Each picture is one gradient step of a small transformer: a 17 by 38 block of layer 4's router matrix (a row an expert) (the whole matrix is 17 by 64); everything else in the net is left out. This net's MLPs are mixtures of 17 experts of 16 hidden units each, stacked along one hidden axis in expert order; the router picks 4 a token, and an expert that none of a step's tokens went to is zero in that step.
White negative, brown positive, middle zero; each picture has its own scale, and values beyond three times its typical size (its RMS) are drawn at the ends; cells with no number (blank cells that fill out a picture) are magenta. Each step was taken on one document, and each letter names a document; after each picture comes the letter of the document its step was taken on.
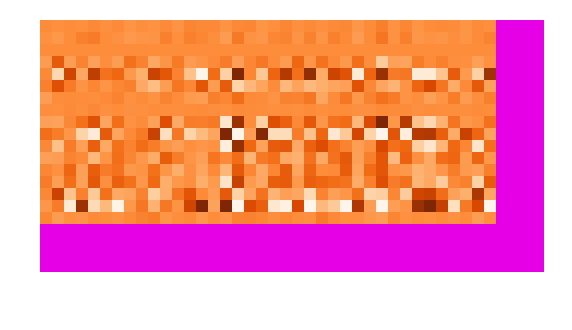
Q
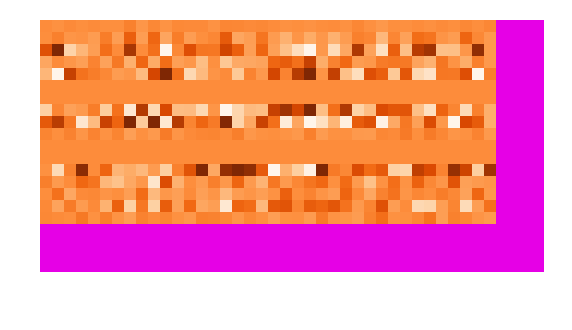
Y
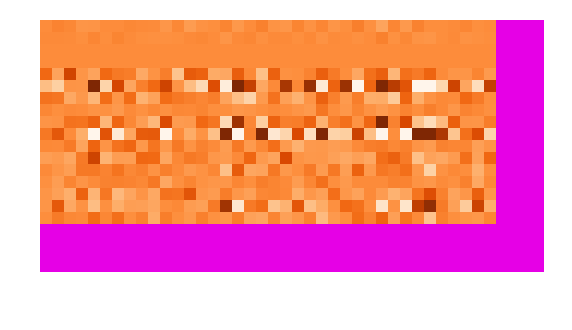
Q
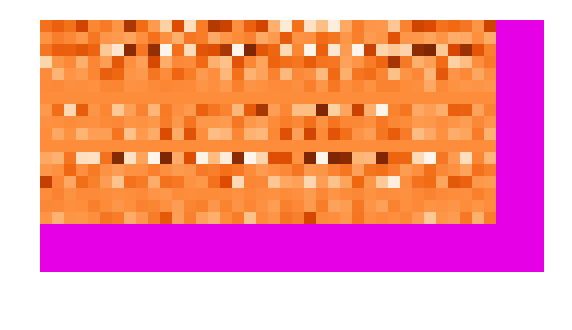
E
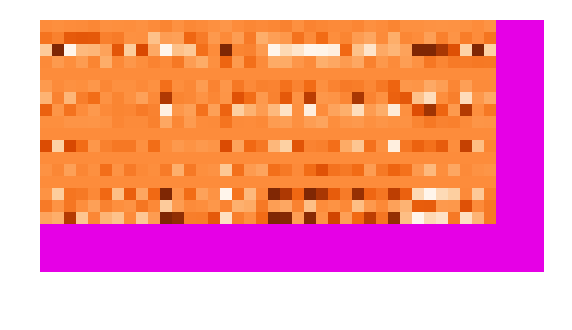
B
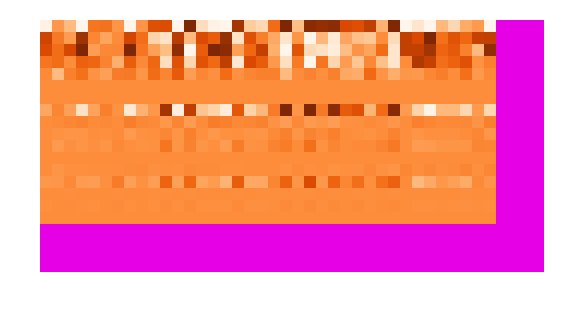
E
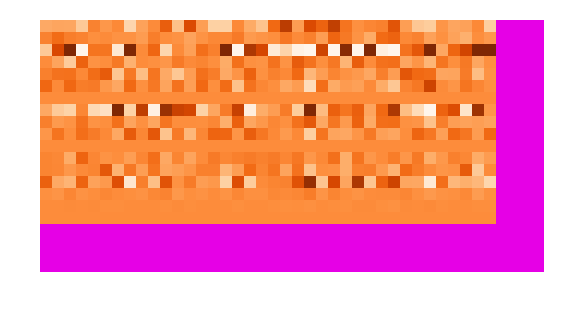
E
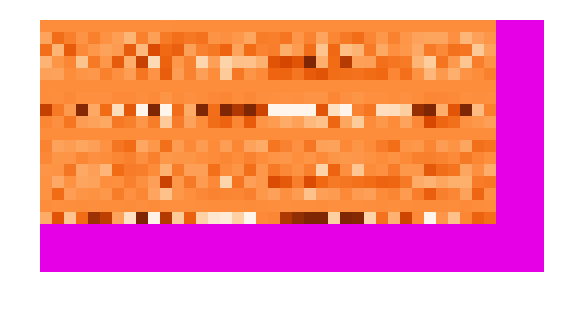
B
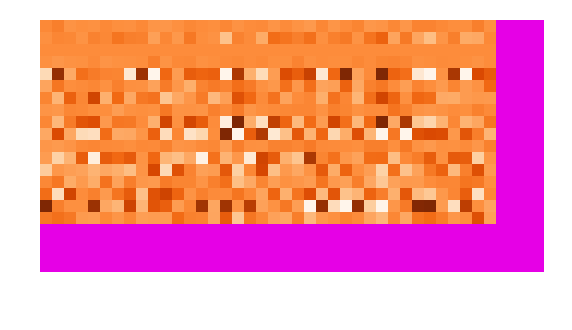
Q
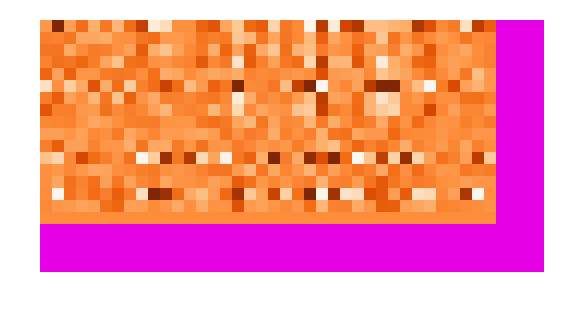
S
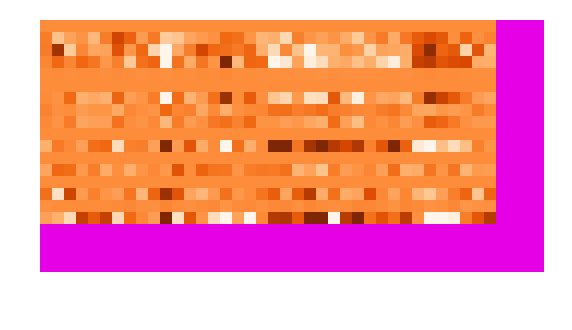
B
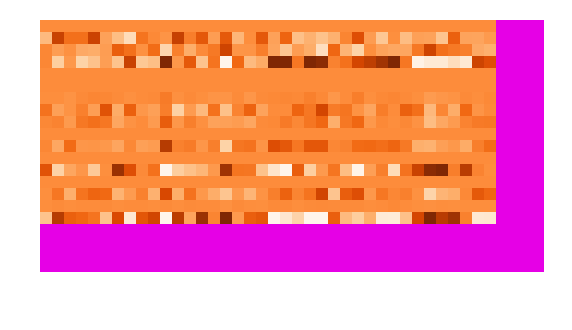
B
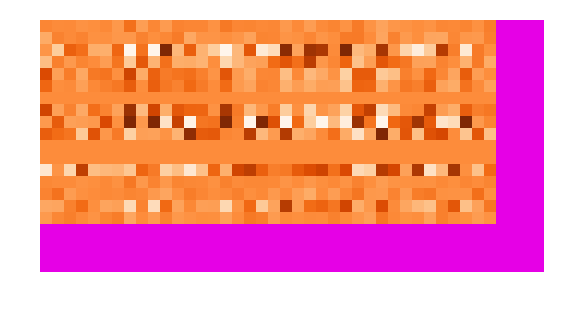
Y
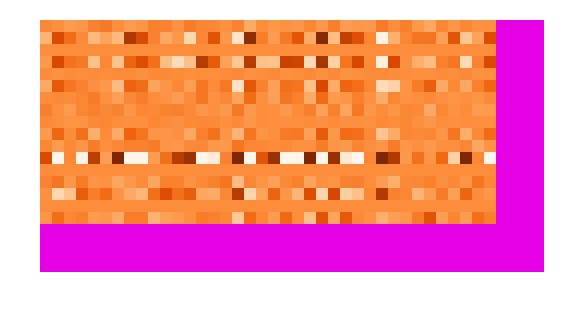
S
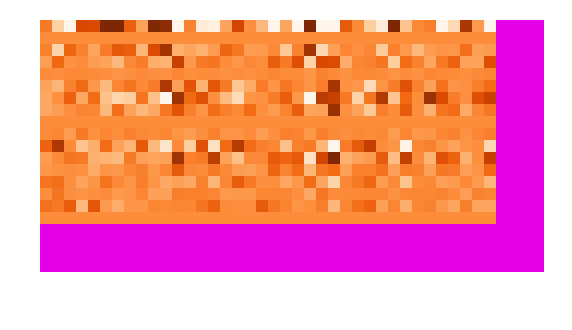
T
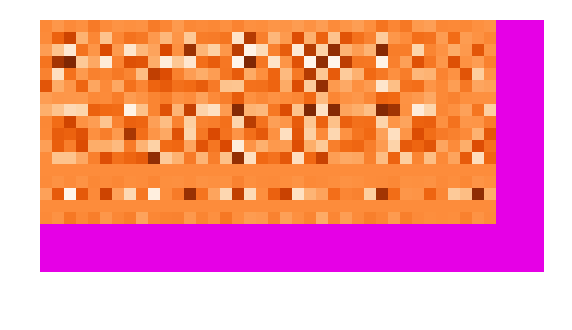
S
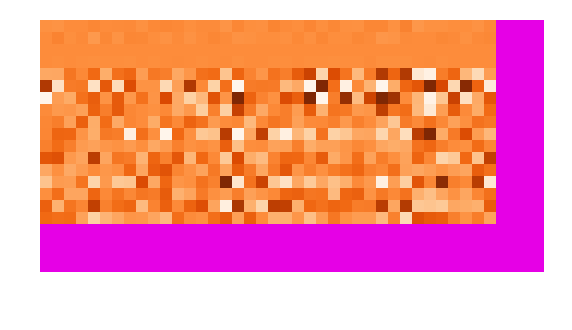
Q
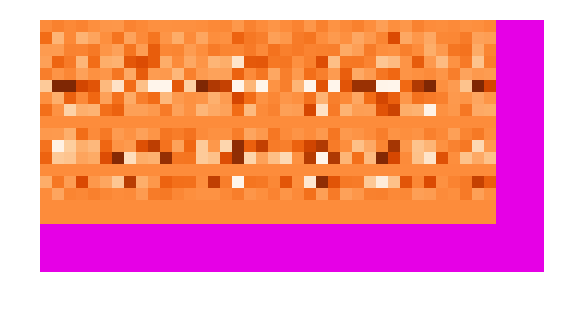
S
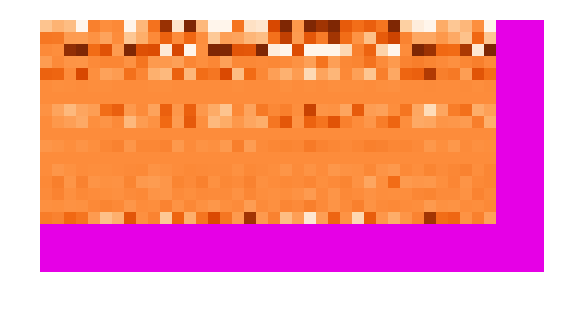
E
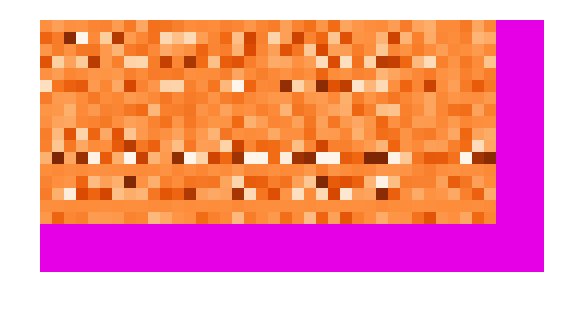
S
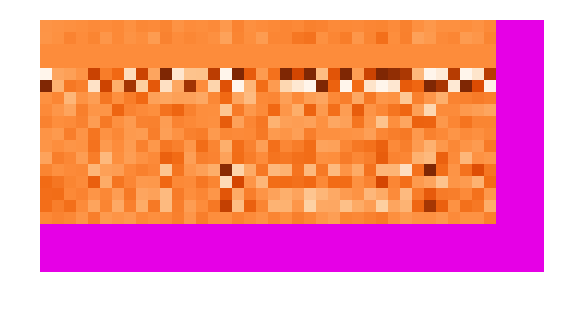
Q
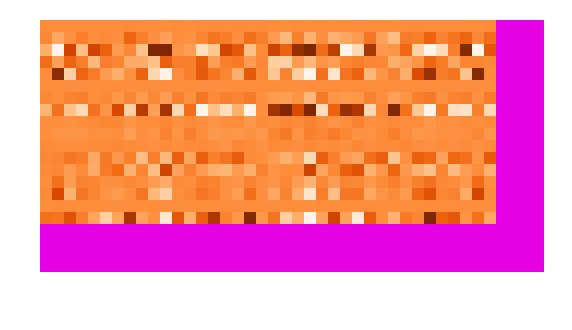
E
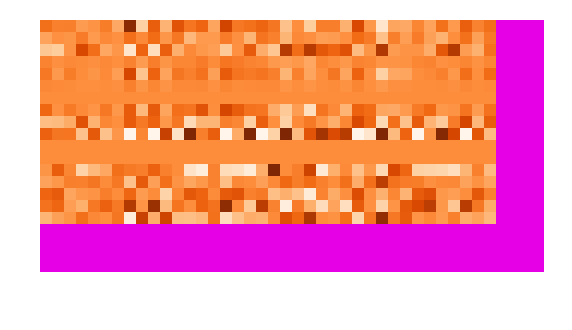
Y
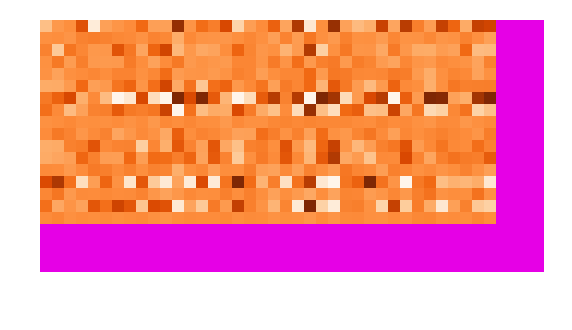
T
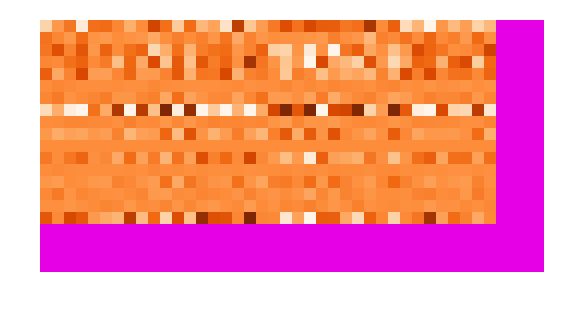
E
